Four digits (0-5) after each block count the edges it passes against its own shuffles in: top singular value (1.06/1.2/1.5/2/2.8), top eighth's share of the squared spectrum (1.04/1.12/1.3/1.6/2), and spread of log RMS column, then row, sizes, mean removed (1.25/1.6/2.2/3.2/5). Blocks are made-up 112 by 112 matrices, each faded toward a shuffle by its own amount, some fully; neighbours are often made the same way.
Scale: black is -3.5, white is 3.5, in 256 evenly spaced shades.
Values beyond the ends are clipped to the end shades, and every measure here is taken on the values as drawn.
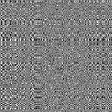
5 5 4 4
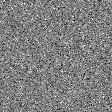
2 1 0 0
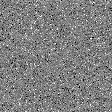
2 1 0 0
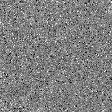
3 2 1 0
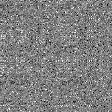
4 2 1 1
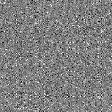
4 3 2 2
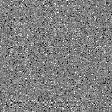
4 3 2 1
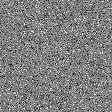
1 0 0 0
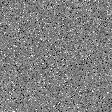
1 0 0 0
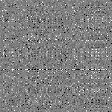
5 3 2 2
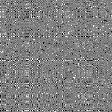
5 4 3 3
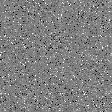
3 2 1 1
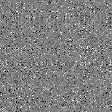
4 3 2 2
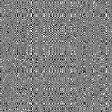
5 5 4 3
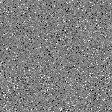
3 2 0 1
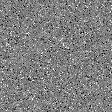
1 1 0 0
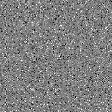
4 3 2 1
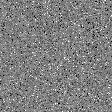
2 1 0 0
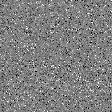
4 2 1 1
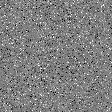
0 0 0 0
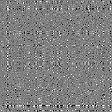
5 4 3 3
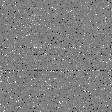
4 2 0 1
